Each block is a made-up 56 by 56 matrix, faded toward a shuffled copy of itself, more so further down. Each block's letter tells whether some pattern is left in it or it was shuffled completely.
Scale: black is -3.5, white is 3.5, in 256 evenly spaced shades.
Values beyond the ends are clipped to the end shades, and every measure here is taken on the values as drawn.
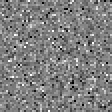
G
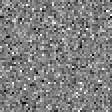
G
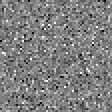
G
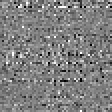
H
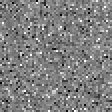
G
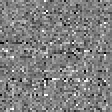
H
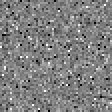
G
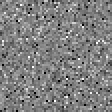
G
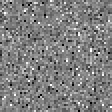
G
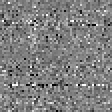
H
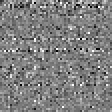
H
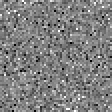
G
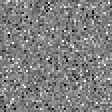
G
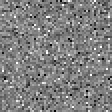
G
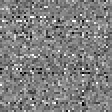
H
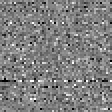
H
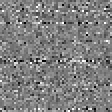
H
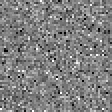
G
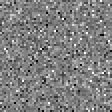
G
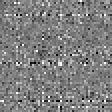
H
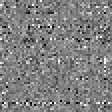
H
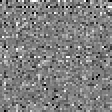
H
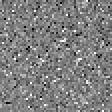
G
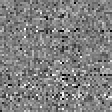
H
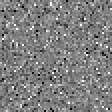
G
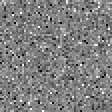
G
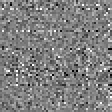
H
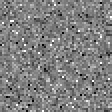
G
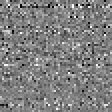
H
